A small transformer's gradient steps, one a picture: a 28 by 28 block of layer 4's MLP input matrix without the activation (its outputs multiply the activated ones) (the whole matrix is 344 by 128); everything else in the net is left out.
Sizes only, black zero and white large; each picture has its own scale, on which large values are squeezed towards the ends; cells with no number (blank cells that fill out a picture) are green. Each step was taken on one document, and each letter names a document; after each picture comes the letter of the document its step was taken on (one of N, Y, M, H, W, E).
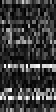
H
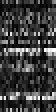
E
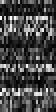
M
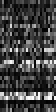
E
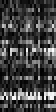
E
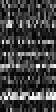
H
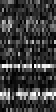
H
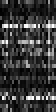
E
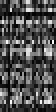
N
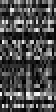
N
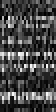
H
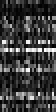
E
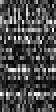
M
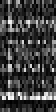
H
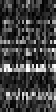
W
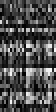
N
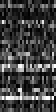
H
